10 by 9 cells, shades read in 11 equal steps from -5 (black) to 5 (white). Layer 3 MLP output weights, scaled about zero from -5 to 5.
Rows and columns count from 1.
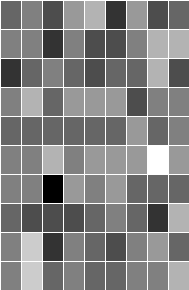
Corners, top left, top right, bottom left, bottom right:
-1 -1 0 2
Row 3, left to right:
-3 -1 0 -1 -2 -1 -1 2 -2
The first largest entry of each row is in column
5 8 8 2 7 8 4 9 2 2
